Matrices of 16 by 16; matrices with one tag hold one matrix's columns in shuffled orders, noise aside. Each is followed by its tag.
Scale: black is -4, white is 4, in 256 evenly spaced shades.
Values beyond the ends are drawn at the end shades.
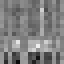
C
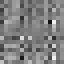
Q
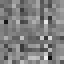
Q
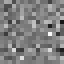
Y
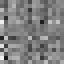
Q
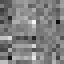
Q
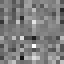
Q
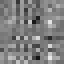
Q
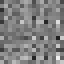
Q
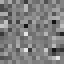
Y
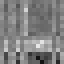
C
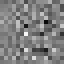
Y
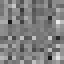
Q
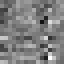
Q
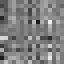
Q
